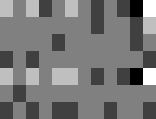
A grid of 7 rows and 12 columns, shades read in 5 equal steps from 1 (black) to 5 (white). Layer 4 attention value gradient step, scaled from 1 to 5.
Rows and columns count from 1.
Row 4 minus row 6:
-1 1 -1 0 0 0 0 0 0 0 0 -1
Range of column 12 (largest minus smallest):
3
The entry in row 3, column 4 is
3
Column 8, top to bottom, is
2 2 3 3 2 3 3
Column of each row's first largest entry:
12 12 1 2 12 1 2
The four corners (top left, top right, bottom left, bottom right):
4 5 2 2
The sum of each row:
36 35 34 33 38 35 30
